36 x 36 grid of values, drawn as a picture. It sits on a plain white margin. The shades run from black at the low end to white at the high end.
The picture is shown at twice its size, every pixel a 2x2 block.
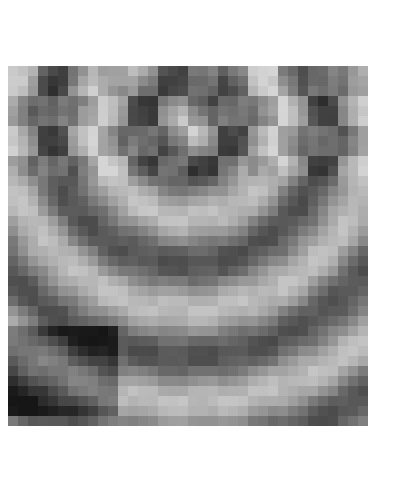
Odd rows or columns: none. Average level on the scale: 50%. Rings: centred on the top middle. Odd patch: lower, in the bottom left. Ninth with the lowest average: bottom left. Seam: horizontal, 30% of the way down, the bottom part calmer.
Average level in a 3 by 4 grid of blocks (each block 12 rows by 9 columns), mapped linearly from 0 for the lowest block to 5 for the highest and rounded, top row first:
4 4 4 4
5 5 5 5
0 4 5 4
